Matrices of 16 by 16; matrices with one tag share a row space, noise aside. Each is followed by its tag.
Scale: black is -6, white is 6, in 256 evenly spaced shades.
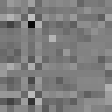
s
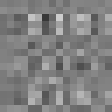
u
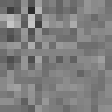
s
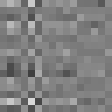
s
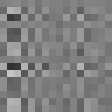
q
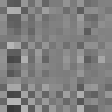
q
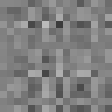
u
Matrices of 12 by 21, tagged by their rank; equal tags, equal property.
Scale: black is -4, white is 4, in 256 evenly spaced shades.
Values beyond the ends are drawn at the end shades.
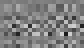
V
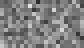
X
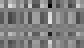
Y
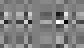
Y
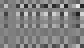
Y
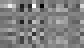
V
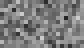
X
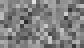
X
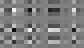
Y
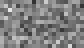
X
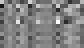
V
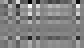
Y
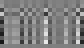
Y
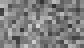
X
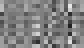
V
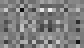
V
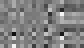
V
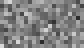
X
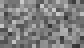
X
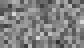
X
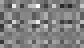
V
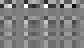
Y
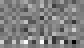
V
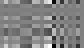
Y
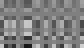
Y
